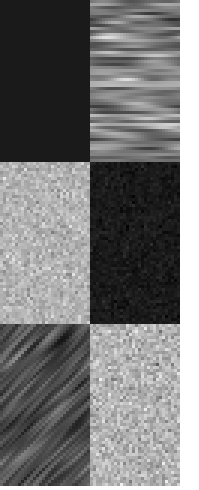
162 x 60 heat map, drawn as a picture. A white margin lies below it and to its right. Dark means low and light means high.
The table splits into 3 rows of 2 panels. Panel 1,1: very low, flat. Panel 1,2: middling, streaked across, strong in contrast. Panel 2,1: high, fine-grained. Panel 2,2: very low, fine-grained, faint in contrast. Panel 3,1: low, slanting up to the right. Panel 3,2: high, fine-grained.
